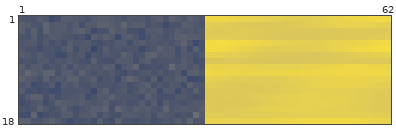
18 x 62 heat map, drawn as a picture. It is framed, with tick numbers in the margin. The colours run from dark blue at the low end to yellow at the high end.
The table splits into one row of 2 panels. Panel 1,1: low, fine-grained, faint in contrast. Panel 1,2: very high, streaked across, faint in contrast.
